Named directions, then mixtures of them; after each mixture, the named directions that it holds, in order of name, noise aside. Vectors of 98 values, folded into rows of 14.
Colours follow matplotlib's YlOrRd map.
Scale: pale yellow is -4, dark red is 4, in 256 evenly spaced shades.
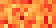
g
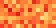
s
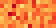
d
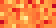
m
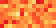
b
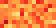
b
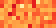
d, m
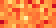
m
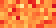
d, m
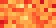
b, m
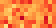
g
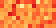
d, m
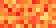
s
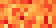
g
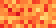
s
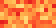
m, s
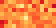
b, m
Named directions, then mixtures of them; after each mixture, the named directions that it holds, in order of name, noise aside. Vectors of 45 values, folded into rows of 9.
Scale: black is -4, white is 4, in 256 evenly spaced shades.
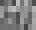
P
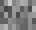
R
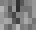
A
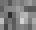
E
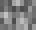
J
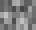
J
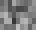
A, J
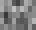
J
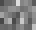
J, P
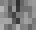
A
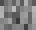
A, P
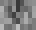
A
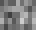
E, P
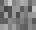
R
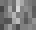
A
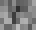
A, J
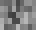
A, E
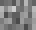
A, P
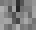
A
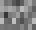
J, R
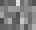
J, P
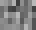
P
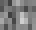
E, J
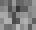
A, J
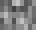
J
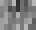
A, P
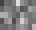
J, P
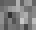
E, P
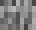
P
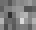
E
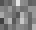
J, P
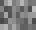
R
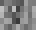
A, P
